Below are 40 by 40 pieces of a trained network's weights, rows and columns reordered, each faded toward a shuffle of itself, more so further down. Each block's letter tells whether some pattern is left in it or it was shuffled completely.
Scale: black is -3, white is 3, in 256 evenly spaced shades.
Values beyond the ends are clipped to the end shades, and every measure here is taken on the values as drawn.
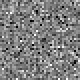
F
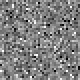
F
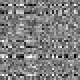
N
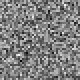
F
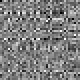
N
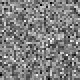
F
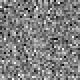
F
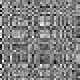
N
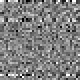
N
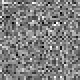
N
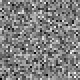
F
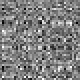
N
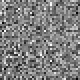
N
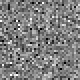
F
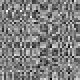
N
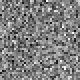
F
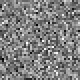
F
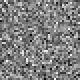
F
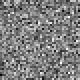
F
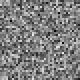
F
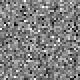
F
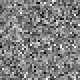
F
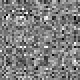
N
